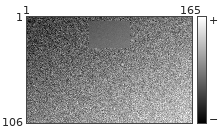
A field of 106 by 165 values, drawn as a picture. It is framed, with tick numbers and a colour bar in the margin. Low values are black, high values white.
An odd patch, calmer than its surroundings, sits in the top middle. Values rise toward the bottom right. The histogram is bell-shaped. No row or column stands out.
